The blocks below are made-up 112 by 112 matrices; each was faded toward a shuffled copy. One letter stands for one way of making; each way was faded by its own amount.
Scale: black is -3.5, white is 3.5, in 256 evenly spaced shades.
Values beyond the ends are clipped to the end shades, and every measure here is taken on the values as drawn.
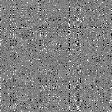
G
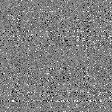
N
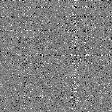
N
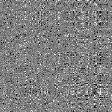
G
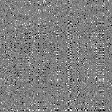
G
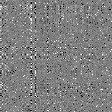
G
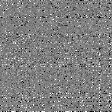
N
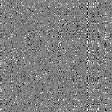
G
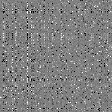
G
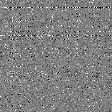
N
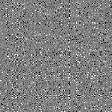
G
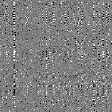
G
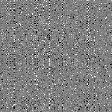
G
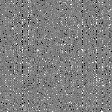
G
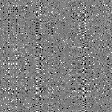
G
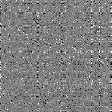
G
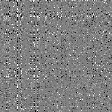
G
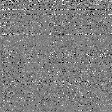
N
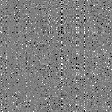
G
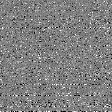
N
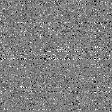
N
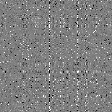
G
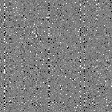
G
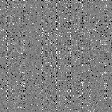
G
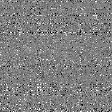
N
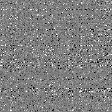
N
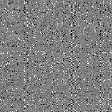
G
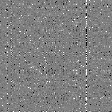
G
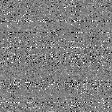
N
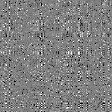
G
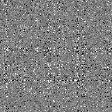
N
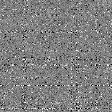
N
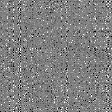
G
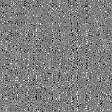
G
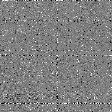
N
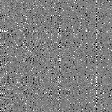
G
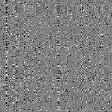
G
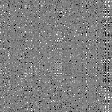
G
